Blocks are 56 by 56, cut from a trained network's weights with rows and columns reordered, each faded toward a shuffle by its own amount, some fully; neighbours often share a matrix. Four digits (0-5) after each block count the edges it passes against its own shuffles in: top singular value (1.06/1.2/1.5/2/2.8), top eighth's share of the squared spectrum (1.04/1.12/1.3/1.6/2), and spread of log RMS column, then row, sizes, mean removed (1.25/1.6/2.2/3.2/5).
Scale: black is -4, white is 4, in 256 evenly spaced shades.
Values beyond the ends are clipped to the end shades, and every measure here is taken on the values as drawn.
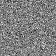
0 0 0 0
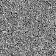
1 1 1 0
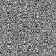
3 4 2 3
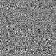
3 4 2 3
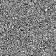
1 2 0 0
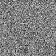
2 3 0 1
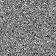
0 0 0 0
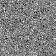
2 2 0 1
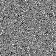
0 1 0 0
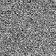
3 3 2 1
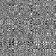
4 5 3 3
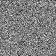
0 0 0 0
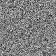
0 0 0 0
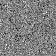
0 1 0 0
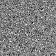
1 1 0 0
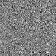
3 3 1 1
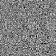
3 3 1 1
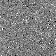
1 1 0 0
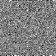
2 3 1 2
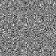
3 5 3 2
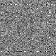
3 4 1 2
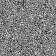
1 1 0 0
